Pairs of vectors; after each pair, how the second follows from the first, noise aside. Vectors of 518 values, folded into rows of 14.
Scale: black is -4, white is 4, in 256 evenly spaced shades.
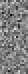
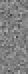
shrunk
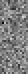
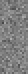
shrunk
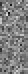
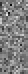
copied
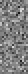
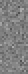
shrunk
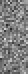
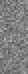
shrunk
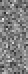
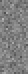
shrunk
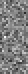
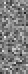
copied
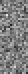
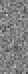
shrunk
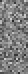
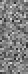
copied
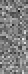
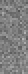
shrunk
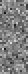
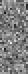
copied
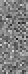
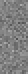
shrunk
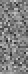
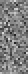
copied
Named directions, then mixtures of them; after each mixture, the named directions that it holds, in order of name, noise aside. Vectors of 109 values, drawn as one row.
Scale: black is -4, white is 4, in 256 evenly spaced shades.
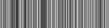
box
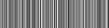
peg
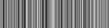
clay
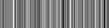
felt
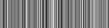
clay, peg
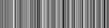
clay, felt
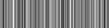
clay, felt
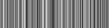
clay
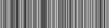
box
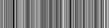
felt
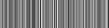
peg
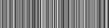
felt, peg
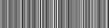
clay, peg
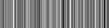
felt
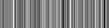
felt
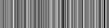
box, felt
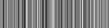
clay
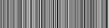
peg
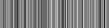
box, felt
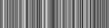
clay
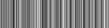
clay, felt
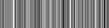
felt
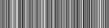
box, clay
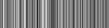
box, clay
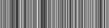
box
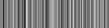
clay, felt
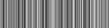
clay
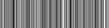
felt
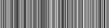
box, felt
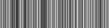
box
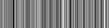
felt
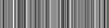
clay, felt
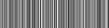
peg
